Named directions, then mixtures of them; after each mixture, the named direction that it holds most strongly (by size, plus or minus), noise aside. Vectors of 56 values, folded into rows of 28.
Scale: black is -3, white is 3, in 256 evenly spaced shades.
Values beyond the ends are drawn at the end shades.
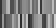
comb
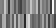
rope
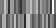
rope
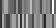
comb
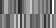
rope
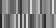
comb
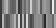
comb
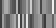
comb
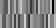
rope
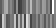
rope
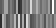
rope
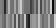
rope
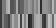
comb
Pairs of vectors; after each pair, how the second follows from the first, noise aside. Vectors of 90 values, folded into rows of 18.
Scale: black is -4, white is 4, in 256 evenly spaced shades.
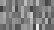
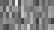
reversed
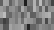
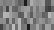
reversed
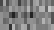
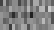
copied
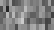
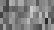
reversed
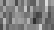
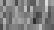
copied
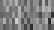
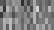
reversed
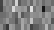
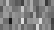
reversed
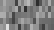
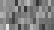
copied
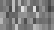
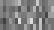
reversed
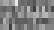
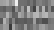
copied
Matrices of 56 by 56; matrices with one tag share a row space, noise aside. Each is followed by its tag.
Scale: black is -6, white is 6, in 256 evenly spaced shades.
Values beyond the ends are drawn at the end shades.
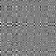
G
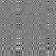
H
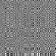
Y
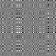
H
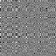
G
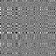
G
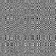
Y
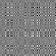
Y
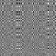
H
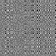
Y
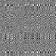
Y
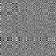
G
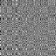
G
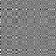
G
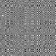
Y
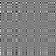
G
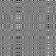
H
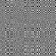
Y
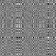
H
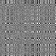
Y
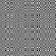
Y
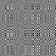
Y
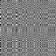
G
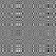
H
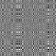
H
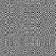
Y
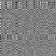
G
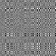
Y
